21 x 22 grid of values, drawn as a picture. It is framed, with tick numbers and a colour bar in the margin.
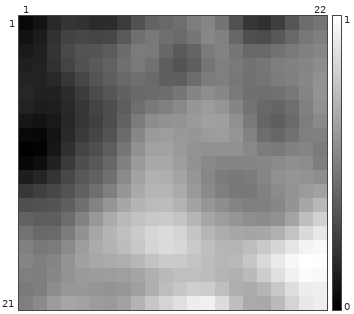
Ninth with the highest average: bottom right. Stripes: none. Slope: up to the bottom right. Grain: blotchy.
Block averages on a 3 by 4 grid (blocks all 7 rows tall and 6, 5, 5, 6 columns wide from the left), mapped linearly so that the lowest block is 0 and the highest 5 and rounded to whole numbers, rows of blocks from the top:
0 2 2 2 | 0 3 3 3 | 3 4 5 5
